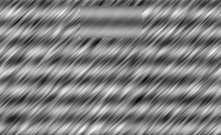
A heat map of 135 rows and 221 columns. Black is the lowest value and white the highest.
On average the colour sits 50% of the way up the scale. No overall slope runs across the table. The top middle is the calmest part. Stripes running across repeat 7 times from top to bottom. No lone cell stands out from its neighbours. In the top middle lies a patch that is calmer than the rest.
